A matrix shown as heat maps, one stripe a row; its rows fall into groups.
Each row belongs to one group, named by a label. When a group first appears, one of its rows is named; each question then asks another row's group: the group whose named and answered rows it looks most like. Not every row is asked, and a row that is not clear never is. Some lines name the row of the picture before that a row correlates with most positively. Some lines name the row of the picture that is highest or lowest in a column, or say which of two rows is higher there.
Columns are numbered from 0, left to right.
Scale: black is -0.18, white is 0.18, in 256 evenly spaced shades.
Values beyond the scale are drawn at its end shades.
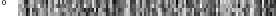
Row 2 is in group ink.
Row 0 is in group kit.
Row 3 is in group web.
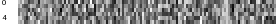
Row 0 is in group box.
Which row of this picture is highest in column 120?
0
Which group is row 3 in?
box
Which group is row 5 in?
kit
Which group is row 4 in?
web
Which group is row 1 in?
web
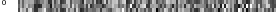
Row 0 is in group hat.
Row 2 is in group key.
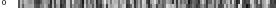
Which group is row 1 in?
hat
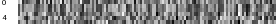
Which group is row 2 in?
hat
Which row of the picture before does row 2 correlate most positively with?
1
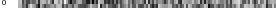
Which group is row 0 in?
ink
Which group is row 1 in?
web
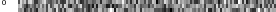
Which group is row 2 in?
box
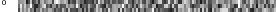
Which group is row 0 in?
ink
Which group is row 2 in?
box
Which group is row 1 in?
key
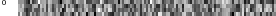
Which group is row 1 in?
box
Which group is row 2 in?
box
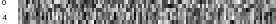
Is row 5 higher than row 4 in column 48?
Yes
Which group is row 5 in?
web
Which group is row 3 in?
web
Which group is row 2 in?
hat
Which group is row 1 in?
box
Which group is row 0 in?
ink
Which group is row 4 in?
kit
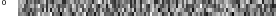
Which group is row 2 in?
kit
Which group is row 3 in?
ink
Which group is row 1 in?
kit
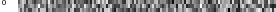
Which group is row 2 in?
box
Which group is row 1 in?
kit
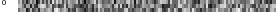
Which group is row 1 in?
box
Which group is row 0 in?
web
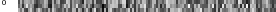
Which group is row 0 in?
hat
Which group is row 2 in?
kit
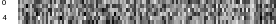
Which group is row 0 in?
hat
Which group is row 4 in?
kit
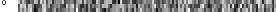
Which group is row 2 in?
key
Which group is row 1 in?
key
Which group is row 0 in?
box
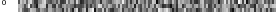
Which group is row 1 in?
box
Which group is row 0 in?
key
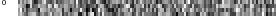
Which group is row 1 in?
ink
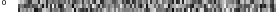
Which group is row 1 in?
kit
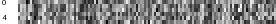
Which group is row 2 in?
key
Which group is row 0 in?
ink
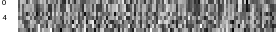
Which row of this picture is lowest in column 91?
7
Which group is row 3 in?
web
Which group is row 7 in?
ink
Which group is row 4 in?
hat
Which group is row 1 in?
hat
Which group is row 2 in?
hat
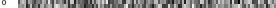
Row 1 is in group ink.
